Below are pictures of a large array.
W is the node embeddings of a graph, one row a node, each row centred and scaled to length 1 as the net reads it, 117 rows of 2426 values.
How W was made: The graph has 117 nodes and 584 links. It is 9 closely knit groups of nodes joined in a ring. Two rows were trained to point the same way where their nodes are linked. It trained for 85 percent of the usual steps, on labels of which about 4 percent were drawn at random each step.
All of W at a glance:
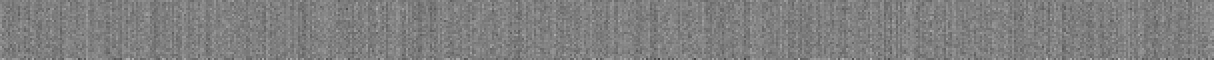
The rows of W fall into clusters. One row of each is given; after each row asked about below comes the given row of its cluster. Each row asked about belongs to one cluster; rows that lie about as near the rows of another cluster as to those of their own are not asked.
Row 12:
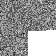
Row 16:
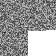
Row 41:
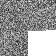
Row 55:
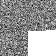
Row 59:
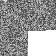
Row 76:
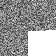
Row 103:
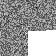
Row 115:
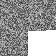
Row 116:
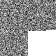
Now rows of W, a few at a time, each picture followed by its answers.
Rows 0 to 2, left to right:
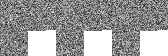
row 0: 55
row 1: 116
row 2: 55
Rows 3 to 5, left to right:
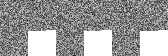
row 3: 103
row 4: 16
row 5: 12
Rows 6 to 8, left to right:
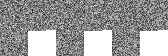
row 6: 41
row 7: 115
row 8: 12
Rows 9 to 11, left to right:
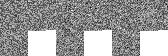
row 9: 41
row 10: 16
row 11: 115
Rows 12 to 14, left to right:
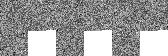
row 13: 76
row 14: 59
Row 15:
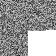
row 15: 16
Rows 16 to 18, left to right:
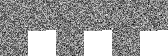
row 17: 16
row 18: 76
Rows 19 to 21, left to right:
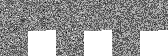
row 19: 76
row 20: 41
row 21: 103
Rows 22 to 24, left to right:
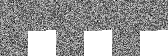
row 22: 59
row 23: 16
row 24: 16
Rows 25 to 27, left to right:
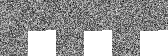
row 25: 59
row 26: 12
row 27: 103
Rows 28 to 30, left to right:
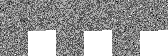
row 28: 76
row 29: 116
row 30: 103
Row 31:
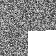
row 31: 59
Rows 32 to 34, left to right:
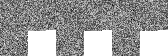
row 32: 41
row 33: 12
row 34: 59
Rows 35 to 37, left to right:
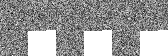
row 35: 115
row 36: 116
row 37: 59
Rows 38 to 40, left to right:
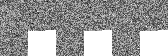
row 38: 59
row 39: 16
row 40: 76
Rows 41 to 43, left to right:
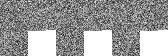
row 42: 76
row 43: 41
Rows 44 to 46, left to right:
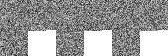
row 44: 115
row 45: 55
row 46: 76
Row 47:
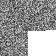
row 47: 12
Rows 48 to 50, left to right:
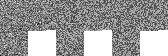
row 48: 55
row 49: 41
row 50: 103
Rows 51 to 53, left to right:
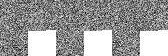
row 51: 115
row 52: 41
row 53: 12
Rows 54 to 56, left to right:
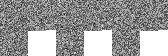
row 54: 76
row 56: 116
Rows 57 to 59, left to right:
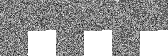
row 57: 76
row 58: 16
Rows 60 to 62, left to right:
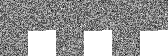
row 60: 16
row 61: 12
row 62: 16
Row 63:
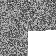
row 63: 59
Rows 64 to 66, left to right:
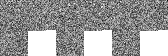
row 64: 55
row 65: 103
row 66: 115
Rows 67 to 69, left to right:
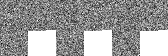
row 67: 55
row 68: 41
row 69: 103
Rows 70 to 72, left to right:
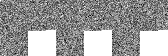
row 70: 16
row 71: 41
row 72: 12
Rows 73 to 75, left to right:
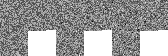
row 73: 103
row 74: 16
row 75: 115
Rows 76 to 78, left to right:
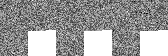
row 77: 41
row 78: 115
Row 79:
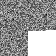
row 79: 55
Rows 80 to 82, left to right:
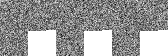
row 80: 116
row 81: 103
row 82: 12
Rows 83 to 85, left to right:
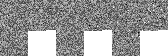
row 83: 115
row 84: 116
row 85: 16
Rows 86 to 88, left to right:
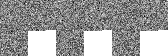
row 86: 55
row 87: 116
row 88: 115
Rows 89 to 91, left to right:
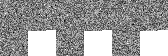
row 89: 103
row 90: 115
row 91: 76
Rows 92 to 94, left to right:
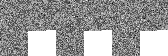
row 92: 115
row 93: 76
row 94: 16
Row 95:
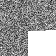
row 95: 76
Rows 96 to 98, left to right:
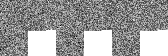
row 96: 12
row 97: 59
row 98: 41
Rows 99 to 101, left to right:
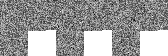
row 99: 59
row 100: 115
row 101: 59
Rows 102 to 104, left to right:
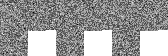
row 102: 59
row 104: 55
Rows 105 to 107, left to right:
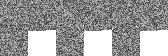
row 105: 55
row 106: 59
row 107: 76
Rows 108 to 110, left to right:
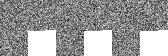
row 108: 41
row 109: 55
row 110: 12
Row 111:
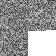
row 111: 115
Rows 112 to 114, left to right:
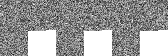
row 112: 76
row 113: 16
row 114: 12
